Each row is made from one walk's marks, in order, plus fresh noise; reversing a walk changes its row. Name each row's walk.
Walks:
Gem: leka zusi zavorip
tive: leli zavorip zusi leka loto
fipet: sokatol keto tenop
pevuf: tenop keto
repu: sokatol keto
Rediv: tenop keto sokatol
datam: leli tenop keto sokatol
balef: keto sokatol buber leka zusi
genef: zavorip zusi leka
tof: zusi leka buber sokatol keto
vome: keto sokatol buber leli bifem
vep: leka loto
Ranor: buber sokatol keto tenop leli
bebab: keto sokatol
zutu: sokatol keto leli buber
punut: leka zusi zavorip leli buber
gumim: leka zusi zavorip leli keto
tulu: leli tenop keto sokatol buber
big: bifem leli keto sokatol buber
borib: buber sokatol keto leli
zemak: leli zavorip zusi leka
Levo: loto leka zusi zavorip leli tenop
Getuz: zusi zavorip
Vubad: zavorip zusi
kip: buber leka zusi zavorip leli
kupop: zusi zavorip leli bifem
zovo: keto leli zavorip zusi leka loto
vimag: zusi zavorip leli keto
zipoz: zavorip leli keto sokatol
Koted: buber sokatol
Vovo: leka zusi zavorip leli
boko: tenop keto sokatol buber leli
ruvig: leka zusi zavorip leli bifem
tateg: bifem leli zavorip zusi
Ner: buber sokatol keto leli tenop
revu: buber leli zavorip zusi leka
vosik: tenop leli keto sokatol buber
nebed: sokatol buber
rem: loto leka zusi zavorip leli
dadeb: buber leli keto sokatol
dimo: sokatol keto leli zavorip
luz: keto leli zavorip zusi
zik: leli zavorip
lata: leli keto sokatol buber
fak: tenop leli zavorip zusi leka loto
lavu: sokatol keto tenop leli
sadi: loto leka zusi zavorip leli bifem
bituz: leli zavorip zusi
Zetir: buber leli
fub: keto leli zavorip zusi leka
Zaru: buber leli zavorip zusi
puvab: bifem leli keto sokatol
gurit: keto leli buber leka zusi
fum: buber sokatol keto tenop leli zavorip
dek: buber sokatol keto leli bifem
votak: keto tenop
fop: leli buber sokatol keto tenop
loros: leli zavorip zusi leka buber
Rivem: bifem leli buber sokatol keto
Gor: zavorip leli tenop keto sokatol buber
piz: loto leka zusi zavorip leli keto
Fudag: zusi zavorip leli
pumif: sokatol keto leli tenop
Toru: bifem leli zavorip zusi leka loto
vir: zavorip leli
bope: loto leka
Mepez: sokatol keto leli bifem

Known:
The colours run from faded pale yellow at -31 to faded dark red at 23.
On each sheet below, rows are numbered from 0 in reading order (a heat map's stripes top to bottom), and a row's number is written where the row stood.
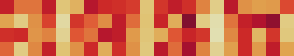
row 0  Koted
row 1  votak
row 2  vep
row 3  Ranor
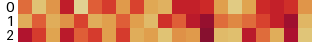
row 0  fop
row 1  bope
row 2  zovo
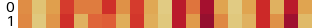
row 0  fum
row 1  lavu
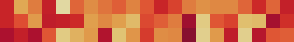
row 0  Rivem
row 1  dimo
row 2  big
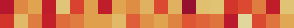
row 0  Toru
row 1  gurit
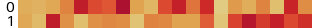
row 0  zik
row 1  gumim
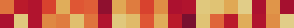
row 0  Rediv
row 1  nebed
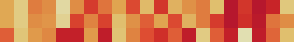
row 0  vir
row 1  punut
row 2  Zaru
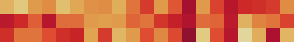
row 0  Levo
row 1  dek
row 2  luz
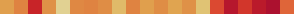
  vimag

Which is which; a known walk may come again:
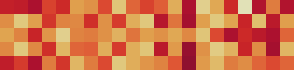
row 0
dadeb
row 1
fum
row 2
vimag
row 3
lavu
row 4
vosik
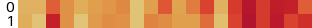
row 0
piz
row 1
gumim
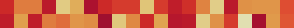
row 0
Koted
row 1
boko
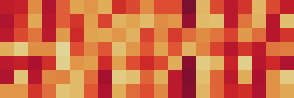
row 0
Ner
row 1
zovo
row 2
zutu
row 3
punut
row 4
puvab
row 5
nebed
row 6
Gor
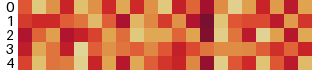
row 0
Ranor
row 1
tulu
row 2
fub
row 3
Rivem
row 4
tateg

